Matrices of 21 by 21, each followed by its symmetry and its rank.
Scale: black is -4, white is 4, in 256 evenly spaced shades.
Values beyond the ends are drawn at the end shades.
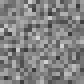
symmetric, full rank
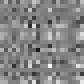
neither, rank three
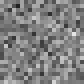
neither, full rank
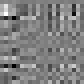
neither, rank two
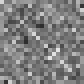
symmetric, full rank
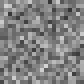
neither, full rank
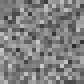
neither, full rank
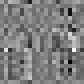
neither, rank three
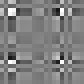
symmetric, rank one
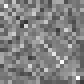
symmetric, full rank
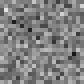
neither, full rank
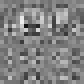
neither, rank three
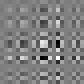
symmetric, rank one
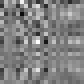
neither, rank two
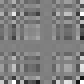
symmetric, rank one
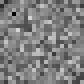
symmetric, full rank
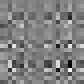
neither, rank two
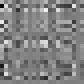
neither, rank two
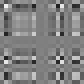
symmetric, rank one
